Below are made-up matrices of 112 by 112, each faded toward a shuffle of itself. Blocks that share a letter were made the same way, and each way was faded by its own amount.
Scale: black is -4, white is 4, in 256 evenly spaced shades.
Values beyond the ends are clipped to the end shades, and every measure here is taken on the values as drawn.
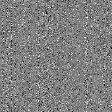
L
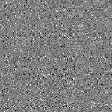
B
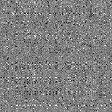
B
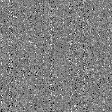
L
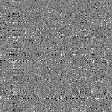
B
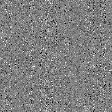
L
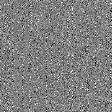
L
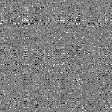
B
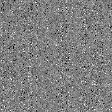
L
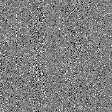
L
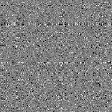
B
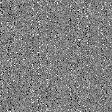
L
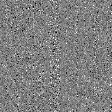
L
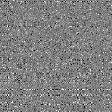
B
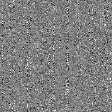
L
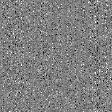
L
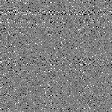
B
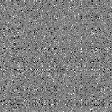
B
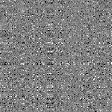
B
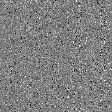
L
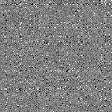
B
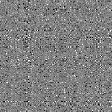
B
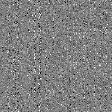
L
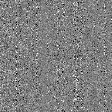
L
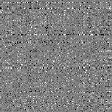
B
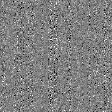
L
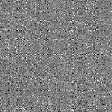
B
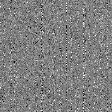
L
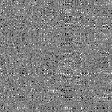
B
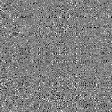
B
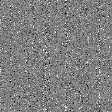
L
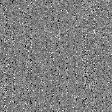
L
